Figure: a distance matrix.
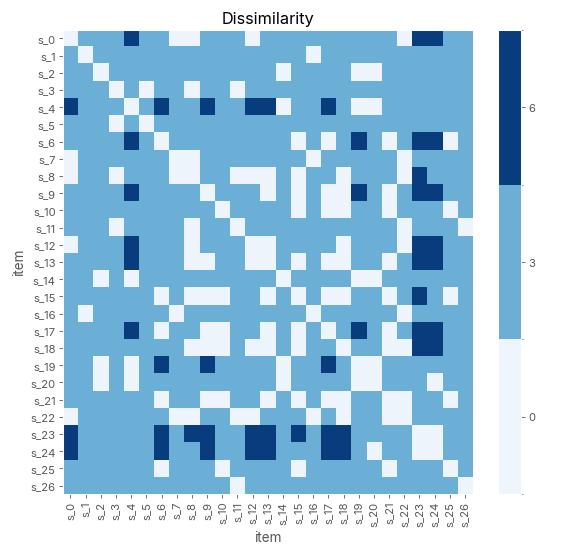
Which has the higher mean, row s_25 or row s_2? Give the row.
s_2
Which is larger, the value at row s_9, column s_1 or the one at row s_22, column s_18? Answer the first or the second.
the first
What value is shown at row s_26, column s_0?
3
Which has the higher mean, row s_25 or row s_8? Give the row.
s_25
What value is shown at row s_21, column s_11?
3
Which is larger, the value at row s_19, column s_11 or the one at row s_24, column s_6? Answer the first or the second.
the second
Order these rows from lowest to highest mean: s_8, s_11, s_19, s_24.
s_8, s_11, s_19, s_24
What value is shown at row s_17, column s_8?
3
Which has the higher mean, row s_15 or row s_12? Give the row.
s_12
